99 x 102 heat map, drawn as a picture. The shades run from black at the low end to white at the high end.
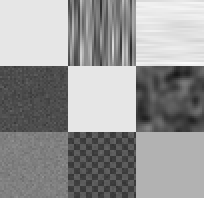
The table splits into 3 rows of 3 panels. Panel 1,1: very high, flat. Panel 1,2: middling, streaked downward, strong in contrast. Panel 1,3: very high, streaked across, faint in contrast. Panel 2,1: low, fine-grained, faint in contrast. Panel 2,2: very high, flat. Panel 2,3: low, blotchy. Panel 3,1: middling, fine-grained, faint in contrast. Panel 3,2: low, checkered. Panel 3,3: high, flat.
